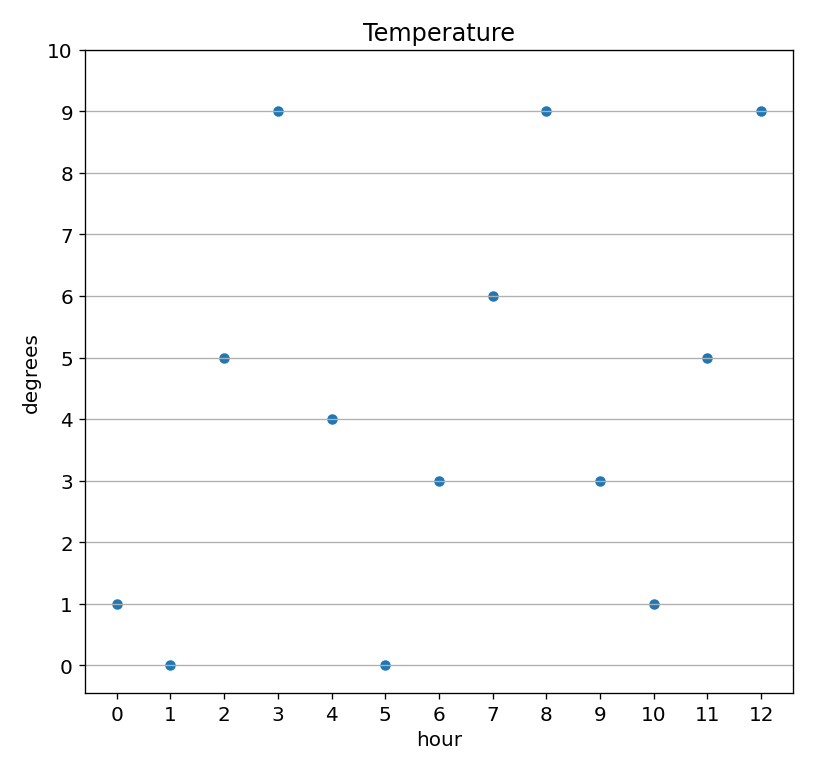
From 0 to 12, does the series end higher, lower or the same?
higher
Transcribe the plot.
Title: Temperature
x-axis: hour, ticks 0 1 2 3 4 5 6 7 8 9 10 11 12
y-axis: degrees, ticks 0 1 2 3 4 5 6 7 8 9 10
Values:
1 0 5 9 4 0 3 6 9 3 1 5 9
